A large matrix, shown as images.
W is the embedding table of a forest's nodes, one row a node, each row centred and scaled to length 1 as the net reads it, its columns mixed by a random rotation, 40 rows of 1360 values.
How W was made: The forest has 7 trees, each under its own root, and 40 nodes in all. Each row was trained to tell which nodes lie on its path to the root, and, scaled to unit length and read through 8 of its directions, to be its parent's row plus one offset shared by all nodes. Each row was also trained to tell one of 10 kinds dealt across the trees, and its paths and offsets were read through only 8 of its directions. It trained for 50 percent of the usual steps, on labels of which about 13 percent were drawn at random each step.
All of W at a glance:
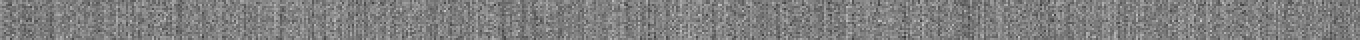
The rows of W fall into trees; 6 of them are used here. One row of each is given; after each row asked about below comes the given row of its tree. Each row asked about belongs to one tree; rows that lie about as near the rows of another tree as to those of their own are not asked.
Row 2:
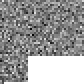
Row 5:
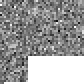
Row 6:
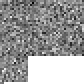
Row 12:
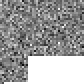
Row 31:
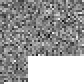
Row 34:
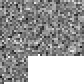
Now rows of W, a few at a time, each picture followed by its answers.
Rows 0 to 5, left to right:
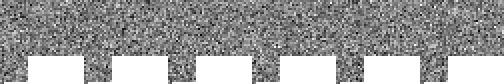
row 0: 6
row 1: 2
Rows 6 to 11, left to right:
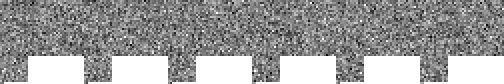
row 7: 12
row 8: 6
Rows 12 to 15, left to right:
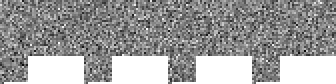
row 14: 34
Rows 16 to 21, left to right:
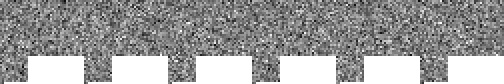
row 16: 2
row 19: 31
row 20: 12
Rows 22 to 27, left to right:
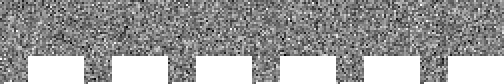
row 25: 6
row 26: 31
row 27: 5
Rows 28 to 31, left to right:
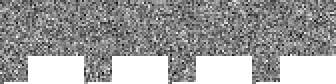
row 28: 12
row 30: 6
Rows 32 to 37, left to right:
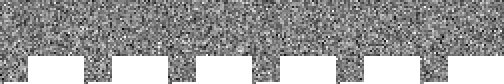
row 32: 5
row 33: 12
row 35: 6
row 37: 12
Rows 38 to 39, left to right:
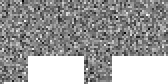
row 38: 12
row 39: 34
